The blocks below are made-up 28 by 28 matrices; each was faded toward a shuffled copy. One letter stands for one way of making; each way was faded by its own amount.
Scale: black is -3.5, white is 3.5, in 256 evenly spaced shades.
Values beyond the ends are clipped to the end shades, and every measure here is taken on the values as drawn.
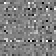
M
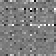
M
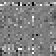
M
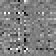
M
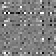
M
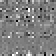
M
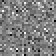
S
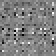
M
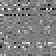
M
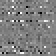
M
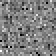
S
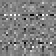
M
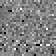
S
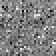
S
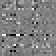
M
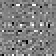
M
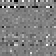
M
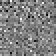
S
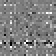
M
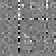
M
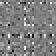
M
